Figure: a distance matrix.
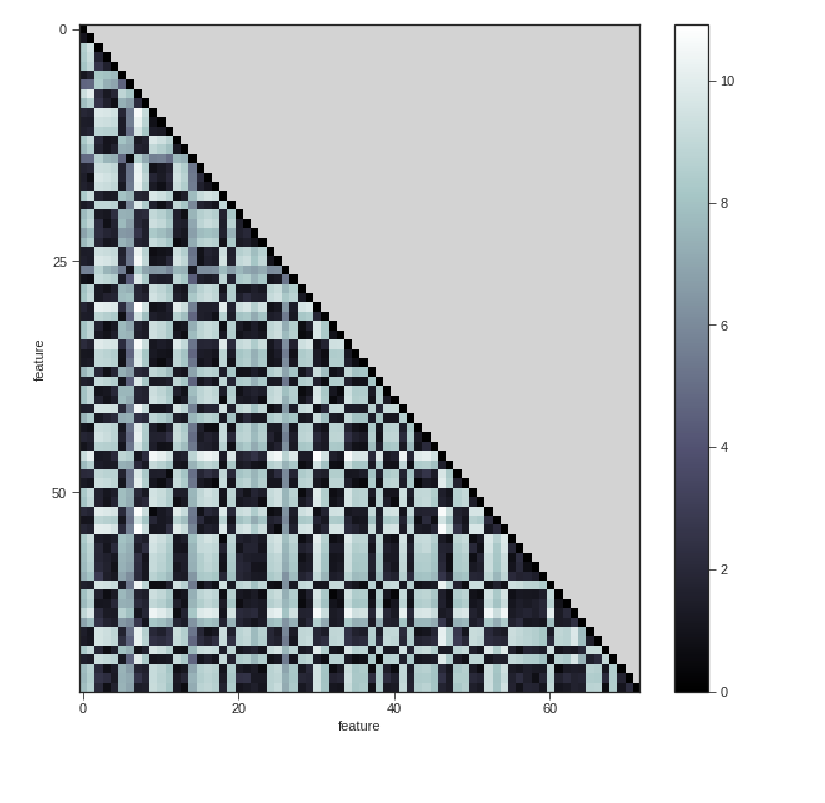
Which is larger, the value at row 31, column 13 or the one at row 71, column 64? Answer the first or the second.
the first
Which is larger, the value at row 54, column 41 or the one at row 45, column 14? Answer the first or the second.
the second
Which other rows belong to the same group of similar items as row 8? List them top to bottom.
2, 3, 4, 7, 12, 13, 18, 20, 21, 22, 23, 28, 29, 32, 33, 37, 39, 40, 42, 46, 47, 50, 51, 55, 56, 57, 58, 59, 61, 62, 63, 64, 67, 69, 70, 71
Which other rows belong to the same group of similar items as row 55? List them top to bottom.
2, 3, 4, 7, 8, 12, 13, 18, 20, 21, 22, 23, 28, 29, 32, 33, 37, 39, 40, 42, 46, 47, 50, 51, 56, 57, 58, 59, 61, 62, 63, 64, 67, 69, 70, 71
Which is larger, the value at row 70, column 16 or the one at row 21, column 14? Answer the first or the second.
the first
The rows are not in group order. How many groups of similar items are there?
3
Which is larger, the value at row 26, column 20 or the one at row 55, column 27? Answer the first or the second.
the second
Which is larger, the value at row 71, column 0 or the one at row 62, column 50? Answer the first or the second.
the first
